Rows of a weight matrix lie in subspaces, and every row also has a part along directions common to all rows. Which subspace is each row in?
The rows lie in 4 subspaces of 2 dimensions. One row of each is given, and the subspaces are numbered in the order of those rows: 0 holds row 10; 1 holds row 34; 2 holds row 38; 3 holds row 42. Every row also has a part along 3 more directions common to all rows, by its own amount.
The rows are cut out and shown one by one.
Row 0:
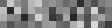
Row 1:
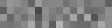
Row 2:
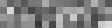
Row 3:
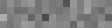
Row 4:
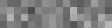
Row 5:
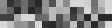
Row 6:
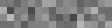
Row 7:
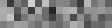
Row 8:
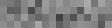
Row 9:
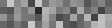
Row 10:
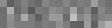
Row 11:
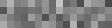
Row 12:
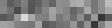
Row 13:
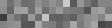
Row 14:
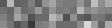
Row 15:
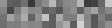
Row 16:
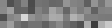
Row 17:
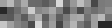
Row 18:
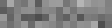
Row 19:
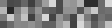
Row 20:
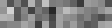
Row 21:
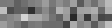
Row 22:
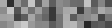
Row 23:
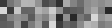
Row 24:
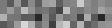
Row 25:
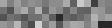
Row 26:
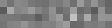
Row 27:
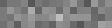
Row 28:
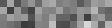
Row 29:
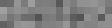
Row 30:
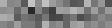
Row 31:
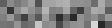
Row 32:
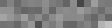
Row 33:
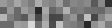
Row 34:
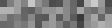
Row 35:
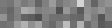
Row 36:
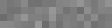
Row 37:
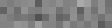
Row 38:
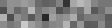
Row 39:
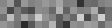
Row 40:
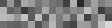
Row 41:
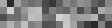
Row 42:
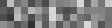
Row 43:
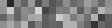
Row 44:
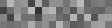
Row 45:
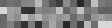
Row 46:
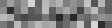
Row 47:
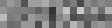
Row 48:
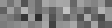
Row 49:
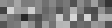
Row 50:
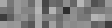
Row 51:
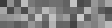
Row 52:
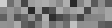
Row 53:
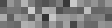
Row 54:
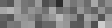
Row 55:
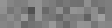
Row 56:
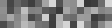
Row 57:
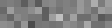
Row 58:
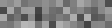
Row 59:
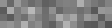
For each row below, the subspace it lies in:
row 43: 3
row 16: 0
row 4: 0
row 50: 2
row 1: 3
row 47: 0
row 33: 3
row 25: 2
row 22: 3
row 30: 2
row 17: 1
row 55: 2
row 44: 3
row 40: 2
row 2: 0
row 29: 1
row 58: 3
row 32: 2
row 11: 1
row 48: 2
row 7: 3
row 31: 2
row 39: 1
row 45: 1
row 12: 0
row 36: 0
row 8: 0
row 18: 3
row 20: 3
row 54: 1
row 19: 1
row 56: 1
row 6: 1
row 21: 0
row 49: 0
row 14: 3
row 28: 3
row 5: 0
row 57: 3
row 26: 0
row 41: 3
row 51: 2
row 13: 2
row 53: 2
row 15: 1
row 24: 1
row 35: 1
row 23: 1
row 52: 2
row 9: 3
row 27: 2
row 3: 2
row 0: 0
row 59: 3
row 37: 0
